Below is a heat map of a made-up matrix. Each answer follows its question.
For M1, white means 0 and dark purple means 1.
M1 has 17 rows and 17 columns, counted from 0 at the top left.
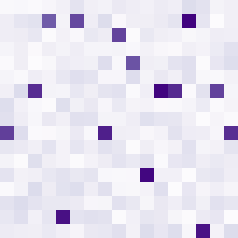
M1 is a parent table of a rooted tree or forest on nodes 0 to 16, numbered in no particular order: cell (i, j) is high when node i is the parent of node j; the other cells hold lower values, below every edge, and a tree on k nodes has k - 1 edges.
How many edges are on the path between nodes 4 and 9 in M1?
1
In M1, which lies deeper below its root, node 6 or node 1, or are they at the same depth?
the same depth
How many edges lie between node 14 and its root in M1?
5
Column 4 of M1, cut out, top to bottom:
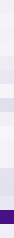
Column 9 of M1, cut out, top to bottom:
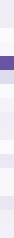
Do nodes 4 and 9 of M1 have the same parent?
no
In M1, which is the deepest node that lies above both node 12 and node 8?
6
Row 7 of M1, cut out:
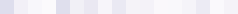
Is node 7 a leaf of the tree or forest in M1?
yes
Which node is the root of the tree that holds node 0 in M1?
6
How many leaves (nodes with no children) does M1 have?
9
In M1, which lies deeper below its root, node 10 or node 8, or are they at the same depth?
the same depth
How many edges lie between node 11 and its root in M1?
1
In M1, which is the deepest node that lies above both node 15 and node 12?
6
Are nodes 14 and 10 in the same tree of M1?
yes
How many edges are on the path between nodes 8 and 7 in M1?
6
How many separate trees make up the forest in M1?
2
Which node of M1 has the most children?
6
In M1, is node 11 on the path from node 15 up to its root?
no
